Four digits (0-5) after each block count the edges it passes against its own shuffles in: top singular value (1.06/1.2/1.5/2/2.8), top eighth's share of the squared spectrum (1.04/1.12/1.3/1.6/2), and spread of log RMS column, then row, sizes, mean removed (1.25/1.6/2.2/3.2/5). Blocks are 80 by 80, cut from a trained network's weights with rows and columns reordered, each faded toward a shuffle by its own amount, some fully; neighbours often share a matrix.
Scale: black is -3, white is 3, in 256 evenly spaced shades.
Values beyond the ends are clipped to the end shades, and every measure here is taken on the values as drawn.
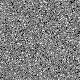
1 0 0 0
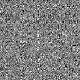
3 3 2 1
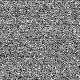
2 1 0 0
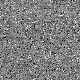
0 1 0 0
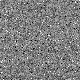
0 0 0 0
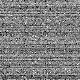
4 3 1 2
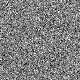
0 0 0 0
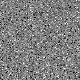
2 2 1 1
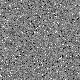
0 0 0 0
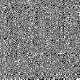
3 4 2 3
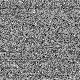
1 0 0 0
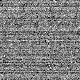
4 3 1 1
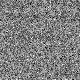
0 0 0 0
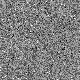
0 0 0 0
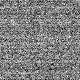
3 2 0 0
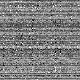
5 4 2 2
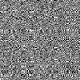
4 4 1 3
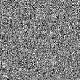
3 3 1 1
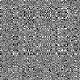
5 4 3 3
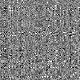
3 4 2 3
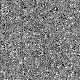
1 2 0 1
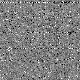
2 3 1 2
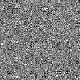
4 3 2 2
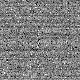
3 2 1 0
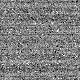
3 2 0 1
